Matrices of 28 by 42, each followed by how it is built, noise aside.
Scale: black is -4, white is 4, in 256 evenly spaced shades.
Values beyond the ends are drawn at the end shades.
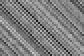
Toeplitz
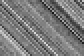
Toeplitz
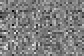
low rank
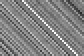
Toeplitz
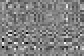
low rank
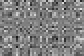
low rank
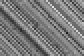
Toeplitz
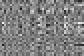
low rank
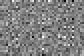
low rank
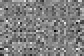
low rank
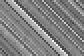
Toeplitz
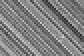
Toeplitz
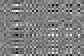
low rank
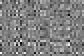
low rank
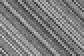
Toeplitz
